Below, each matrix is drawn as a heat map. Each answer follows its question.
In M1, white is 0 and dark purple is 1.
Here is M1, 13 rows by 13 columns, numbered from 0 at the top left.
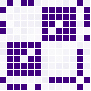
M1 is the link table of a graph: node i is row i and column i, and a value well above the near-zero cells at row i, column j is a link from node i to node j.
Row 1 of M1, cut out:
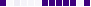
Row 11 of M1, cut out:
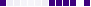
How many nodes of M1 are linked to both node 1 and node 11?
6
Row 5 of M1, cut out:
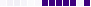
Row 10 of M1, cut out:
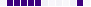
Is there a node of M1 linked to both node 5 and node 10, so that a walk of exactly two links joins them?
no
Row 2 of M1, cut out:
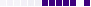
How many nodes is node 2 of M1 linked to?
6
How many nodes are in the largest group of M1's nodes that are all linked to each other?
2
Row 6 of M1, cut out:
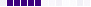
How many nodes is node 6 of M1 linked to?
5
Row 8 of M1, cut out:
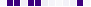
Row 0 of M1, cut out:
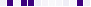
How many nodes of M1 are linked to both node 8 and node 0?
3
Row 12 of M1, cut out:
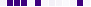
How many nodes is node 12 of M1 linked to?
5
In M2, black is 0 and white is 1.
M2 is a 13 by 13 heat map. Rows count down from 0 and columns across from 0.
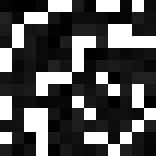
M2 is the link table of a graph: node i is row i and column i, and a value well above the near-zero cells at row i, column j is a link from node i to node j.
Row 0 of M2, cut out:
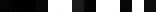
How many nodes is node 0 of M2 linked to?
5
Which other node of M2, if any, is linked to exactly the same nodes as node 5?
node 4
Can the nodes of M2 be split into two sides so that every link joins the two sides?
no
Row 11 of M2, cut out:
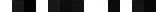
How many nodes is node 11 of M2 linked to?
5
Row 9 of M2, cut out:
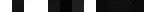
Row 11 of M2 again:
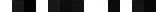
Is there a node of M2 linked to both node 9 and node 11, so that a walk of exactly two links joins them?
yes
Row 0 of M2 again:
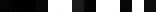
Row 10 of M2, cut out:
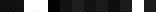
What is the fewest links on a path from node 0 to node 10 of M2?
2
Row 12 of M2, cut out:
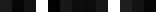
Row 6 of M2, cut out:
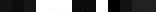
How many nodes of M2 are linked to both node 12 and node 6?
1
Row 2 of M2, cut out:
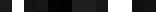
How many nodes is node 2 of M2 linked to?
3
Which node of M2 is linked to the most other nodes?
node 3
